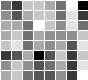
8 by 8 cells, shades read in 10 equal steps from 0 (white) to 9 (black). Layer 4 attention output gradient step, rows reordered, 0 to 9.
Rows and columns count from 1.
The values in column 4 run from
0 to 9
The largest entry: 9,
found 2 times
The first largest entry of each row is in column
8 8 3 3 7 4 7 7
